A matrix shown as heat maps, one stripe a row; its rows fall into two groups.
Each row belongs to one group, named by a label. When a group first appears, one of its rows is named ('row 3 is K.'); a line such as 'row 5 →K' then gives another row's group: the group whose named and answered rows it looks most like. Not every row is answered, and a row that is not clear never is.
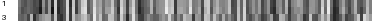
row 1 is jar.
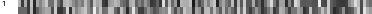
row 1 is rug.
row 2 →jar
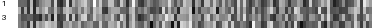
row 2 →rug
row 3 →jar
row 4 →rug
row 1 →jar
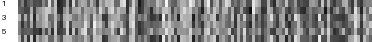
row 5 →jar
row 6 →rug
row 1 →jar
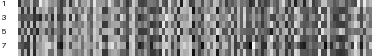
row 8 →rug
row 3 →jar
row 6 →rug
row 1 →jar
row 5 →jar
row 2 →rug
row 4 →rug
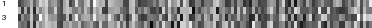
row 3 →jar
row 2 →rug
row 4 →rug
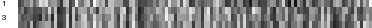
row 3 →jar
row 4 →jar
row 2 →jar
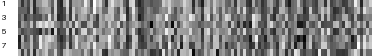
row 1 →rug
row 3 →jar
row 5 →jar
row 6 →jar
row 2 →jar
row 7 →jar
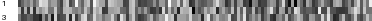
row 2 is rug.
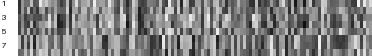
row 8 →rug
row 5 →jar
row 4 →jar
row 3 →jar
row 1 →jar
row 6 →rug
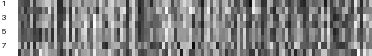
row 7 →rug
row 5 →jar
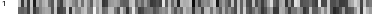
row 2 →jar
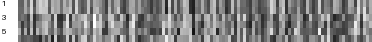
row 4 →rug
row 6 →jar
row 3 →jar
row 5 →rug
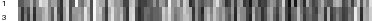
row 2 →rug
